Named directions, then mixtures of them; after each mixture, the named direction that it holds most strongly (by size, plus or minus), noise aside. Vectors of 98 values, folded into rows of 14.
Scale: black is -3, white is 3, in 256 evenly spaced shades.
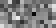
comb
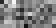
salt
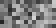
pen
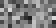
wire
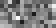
comb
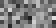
wire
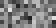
wire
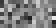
wire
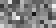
comb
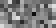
comb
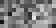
pen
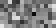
comb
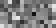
comb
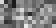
salt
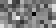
comb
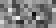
pen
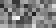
comb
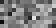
pen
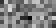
wire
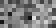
wire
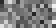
comb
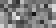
comb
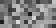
pen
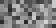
pen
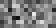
pen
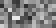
wire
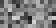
wire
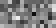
comb
